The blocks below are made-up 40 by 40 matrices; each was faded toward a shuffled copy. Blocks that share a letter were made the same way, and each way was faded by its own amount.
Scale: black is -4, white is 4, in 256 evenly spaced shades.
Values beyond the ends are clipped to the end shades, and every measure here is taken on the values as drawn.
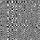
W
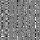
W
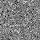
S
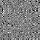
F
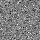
S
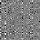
W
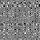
F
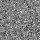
S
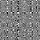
W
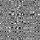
F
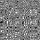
F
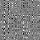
W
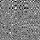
F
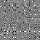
F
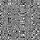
F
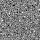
S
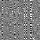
W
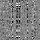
W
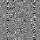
W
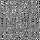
F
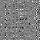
W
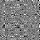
F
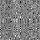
F
